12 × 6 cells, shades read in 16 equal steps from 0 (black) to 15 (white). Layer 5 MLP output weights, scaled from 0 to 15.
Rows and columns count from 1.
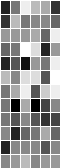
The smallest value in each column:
2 0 1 0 2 3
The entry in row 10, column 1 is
8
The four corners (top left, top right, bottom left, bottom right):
2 3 8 9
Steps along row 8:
down up down up up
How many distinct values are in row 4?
6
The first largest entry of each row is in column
3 2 6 3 6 6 3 3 3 5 2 3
